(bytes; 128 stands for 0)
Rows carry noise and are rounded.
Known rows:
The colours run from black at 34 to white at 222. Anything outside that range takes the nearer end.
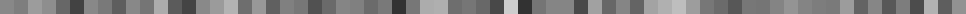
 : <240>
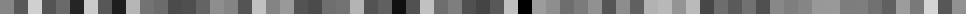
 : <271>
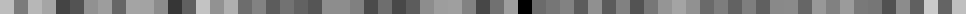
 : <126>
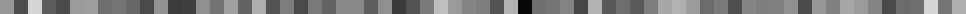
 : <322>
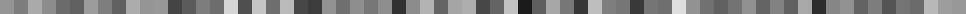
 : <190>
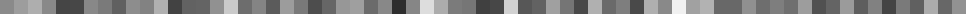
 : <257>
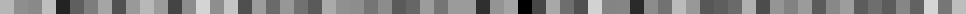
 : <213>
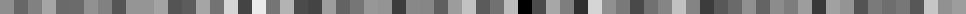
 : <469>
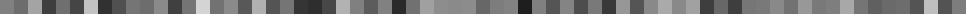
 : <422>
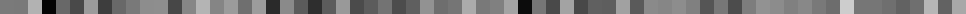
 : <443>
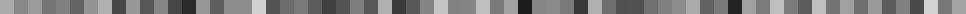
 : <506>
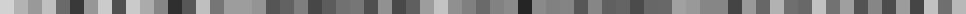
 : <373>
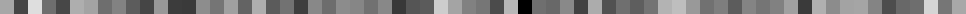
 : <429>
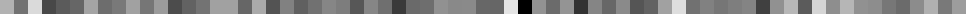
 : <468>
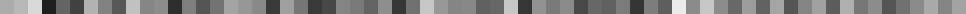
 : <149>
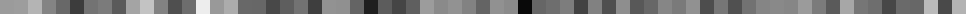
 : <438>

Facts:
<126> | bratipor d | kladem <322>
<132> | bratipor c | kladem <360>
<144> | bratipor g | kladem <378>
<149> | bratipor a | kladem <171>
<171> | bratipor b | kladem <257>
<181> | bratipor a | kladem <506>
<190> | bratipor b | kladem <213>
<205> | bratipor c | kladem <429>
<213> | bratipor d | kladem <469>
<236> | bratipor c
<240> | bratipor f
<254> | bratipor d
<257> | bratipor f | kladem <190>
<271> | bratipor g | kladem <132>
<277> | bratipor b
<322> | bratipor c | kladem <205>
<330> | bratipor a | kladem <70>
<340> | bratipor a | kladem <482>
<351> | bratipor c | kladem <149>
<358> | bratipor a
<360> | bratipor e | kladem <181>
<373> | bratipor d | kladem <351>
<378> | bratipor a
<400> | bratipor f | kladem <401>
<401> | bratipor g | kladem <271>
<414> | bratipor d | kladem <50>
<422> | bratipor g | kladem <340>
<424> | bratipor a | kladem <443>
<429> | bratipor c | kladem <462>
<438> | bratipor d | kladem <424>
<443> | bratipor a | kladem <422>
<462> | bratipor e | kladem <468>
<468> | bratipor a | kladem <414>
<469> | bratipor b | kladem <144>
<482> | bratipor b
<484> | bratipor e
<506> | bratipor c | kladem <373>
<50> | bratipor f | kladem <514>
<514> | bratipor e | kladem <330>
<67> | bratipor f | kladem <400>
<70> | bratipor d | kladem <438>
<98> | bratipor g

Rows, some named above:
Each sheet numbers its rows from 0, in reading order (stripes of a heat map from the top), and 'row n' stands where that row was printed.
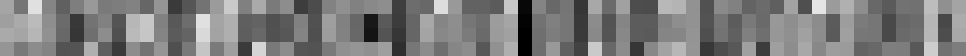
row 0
<462>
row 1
<70>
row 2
<70>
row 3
<144>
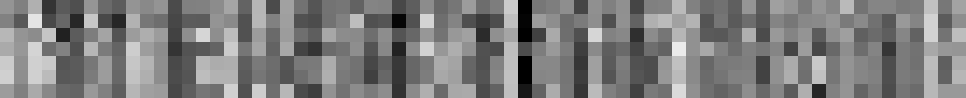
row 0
<378>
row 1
<401>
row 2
<213>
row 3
<171>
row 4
<414>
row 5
<414>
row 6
<190>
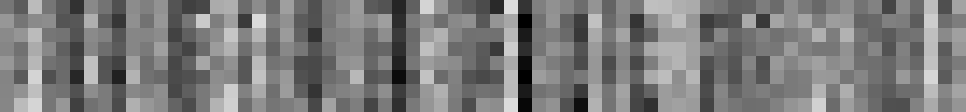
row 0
<400>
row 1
<144>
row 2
<484>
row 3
<67>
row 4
<98>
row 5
<271>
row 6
<484>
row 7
<514>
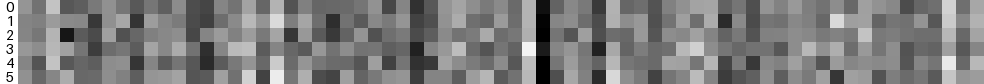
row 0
<236>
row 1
<360>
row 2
<340>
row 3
<50>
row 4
<132>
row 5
<469>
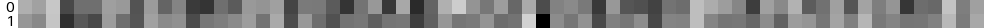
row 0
<351>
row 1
<358>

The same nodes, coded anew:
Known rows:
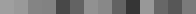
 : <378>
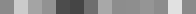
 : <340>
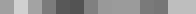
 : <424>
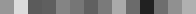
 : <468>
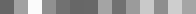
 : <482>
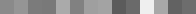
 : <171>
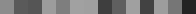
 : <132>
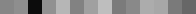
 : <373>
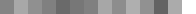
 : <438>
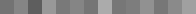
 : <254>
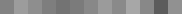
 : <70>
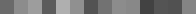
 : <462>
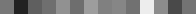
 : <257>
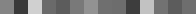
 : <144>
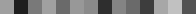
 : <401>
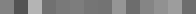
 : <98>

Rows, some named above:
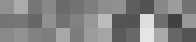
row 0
<358>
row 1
<213>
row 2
<171>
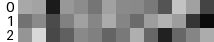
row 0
<181>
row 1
<351>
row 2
<468>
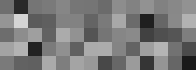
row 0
<240>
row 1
<468>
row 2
<462>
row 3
<149>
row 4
<132>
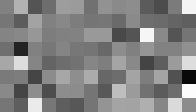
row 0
<414>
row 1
<484>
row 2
<190>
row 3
<240>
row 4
<330>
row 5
<506>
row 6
<50>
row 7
<422>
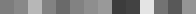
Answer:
<469>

